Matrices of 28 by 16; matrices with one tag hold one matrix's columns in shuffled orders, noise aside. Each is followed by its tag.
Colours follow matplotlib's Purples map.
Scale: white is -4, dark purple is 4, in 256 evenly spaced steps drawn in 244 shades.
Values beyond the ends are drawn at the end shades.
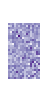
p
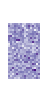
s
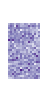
s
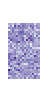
s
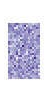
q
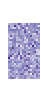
q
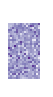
q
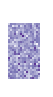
p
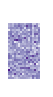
s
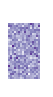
q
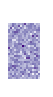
q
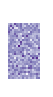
q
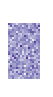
q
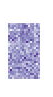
s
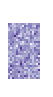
p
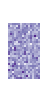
p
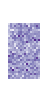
s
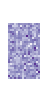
p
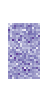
s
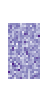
p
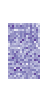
s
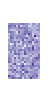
p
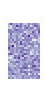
q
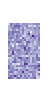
p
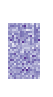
s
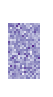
q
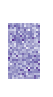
s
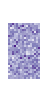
q
